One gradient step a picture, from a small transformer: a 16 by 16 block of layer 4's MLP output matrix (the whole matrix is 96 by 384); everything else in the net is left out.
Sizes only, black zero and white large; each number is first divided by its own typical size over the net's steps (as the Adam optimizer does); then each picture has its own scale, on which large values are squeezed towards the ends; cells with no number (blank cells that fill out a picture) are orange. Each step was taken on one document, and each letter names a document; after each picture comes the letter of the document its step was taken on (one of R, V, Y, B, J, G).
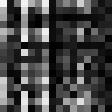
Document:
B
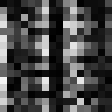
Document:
B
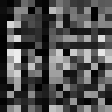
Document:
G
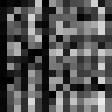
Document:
G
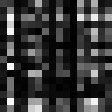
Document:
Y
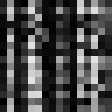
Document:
Y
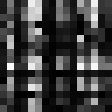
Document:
Y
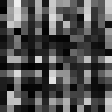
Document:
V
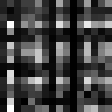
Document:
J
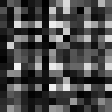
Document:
V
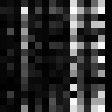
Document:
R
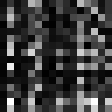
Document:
Y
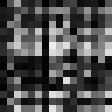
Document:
V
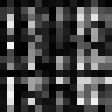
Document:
J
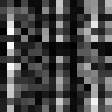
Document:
J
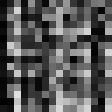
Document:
G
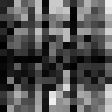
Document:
V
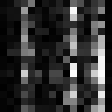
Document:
R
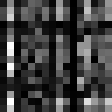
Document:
J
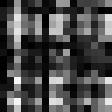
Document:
V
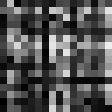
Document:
V
